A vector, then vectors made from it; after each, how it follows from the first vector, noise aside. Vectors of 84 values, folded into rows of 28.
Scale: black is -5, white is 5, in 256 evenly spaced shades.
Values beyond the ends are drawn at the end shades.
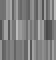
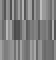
wrapped around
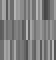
wrapped around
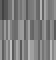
wrapped around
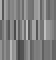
wrapped around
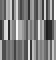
scaled up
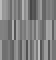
wrapped around
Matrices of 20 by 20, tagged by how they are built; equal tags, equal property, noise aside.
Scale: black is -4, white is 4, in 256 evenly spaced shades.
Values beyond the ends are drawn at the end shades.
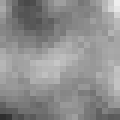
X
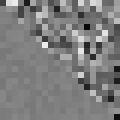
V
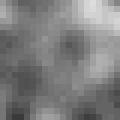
X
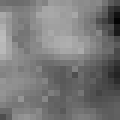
X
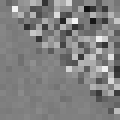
V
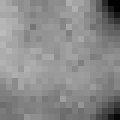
X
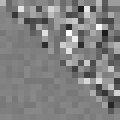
V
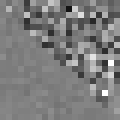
V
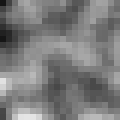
X
